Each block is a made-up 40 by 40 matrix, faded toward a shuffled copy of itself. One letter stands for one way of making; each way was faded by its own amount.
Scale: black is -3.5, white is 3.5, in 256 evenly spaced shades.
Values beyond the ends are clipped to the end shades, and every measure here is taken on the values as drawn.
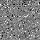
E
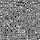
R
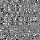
R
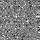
E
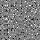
R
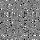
R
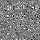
E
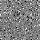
R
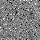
E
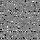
R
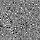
E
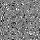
R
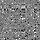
R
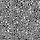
E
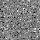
E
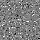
E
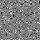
R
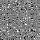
R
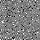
R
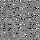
R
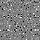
R
